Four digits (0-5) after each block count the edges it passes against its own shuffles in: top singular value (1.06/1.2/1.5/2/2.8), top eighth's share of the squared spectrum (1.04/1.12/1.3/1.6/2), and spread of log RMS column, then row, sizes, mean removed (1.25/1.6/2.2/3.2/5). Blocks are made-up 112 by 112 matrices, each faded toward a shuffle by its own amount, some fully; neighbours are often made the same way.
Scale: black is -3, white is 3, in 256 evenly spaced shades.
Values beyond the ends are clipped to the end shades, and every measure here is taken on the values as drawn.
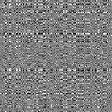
5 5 3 4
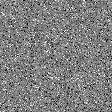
2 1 0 0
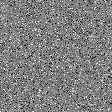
0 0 0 0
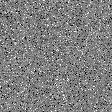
0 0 0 0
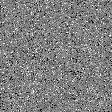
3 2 0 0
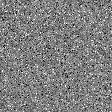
0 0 0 0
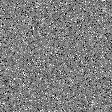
0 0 0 0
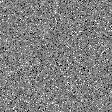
0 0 0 0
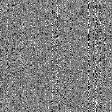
2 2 4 0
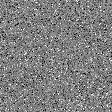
0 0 0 0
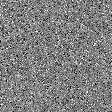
0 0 0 0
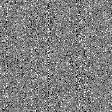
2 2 3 0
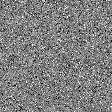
0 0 1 0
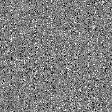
1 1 3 0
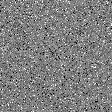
0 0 0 0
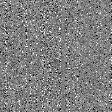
1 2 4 0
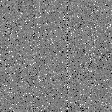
3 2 1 0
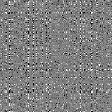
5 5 4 3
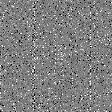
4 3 2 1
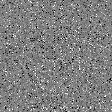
3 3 2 1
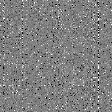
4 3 2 1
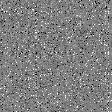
3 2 2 1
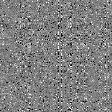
4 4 3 2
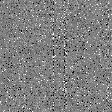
3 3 2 1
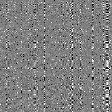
5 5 4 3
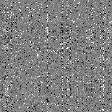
4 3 3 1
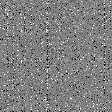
3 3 2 1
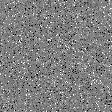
2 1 1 0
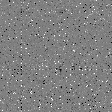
3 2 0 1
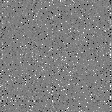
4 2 1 0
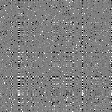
5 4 3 3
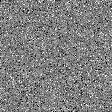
2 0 0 0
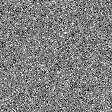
1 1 0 0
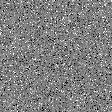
2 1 0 0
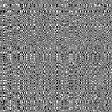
5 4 4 4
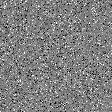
2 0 0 0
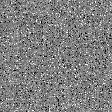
3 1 0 0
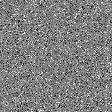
3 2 1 1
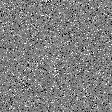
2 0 0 0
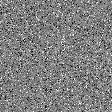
0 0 1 0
